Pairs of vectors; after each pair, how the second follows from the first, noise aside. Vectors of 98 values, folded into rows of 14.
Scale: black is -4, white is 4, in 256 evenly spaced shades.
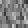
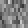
wrapped around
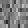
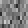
wrapped around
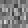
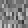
wrapped around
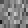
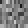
wrapped around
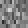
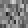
wrapped around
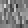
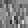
reversed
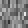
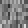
wrapped around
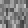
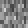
wrapped around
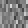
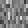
wrapped around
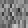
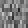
sign-scrambled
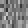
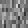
wrapped around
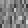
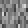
wrapped around
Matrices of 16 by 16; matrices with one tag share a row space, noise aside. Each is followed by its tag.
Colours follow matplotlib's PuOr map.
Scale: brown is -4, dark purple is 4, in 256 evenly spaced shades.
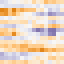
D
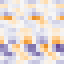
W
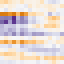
D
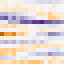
D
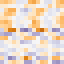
W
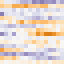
D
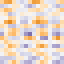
W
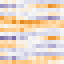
D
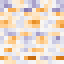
W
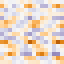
W
